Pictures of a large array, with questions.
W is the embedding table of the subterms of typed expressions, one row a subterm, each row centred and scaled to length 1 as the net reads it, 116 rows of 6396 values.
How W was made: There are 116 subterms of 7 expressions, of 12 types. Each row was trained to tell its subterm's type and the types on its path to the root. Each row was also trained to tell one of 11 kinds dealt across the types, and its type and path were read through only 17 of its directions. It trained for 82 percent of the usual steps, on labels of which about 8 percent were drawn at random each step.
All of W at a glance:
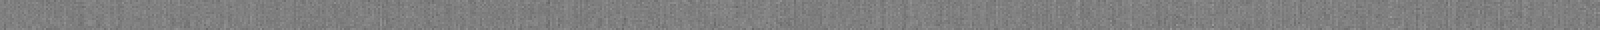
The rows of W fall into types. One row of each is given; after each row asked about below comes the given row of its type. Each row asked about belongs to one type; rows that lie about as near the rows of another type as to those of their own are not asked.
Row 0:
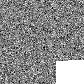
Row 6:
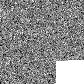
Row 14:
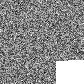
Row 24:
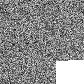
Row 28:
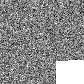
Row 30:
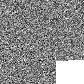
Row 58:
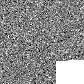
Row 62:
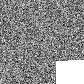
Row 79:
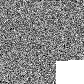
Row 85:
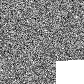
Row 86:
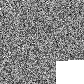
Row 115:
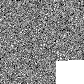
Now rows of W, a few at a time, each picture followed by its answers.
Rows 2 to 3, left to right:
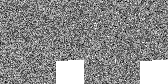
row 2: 30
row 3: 0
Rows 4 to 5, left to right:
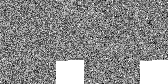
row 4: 24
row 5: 30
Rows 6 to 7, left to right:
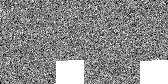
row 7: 58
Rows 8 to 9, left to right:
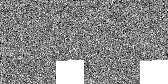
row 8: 58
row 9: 115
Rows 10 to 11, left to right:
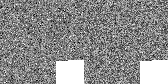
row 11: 79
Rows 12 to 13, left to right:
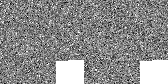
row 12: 62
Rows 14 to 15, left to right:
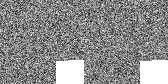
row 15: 58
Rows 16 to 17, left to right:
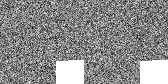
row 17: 30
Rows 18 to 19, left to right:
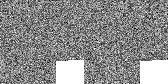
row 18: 85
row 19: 79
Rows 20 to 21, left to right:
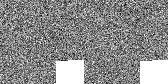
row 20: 28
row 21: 86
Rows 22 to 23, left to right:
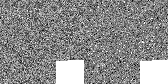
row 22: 115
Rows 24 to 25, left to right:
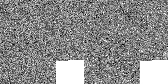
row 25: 79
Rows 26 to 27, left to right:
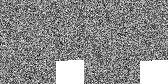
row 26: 30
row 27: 85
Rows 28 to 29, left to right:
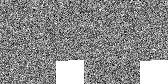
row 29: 58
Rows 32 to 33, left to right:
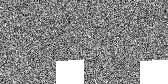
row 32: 30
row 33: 30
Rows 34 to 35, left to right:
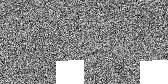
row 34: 28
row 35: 30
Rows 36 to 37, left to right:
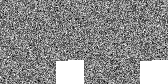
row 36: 62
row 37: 62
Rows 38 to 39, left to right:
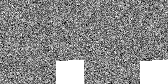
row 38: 0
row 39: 79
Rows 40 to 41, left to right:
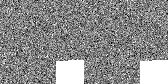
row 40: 0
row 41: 24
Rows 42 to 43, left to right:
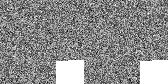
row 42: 0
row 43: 28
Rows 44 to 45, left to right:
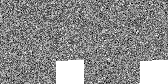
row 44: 30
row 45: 14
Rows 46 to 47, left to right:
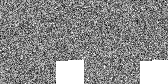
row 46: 86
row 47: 62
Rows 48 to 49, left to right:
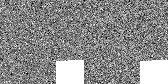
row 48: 115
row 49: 14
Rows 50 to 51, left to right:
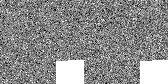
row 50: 115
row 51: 28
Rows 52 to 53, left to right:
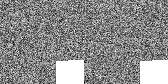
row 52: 0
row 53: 85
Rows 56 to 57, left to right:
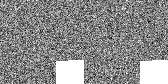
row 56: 28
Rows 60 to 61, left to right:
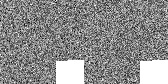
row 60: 58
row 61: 0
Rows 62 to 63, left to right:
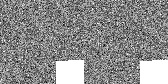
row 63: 28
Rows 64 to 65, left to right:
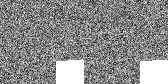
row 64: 6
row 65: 6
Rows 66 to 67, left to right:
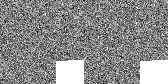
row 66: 85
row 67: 0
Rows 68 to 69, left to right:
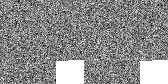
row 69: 28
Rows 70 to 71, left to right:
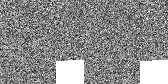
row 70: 30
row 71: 30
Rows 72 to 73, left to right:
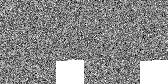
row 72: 79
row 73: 85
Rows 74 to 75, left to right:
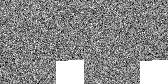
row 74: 86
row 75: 62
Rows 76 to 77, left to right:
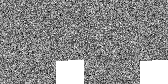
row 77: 85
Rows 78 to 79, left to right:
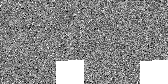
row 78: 14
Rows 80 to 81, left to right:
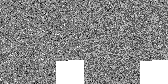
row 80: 14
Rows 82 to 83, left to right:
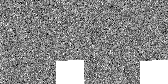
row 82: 58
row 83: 79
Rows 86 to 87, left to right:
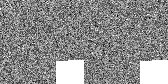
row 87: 79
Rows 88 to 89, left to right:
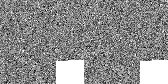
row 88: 79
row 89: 79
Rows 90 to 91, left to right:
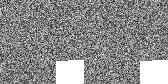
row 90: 86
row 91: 28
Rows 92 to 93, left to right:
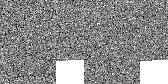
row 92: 0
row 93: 86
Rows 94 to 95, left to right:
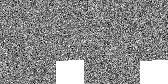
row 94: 85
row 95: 86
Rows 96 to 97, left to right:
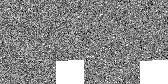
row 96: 86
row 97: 6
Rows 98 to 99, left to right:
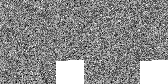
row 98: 79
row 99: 58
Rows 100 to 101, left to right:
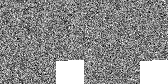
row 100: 86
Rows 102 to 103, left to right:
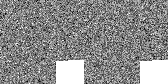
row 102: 0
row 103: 0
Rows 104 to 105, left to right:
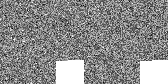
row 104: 14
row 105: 86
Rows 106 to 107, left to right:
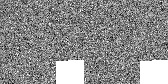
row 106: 62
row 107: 24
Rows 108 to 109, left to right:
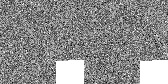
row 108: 6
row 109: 24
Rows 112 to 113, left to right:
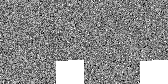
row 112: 28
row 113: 6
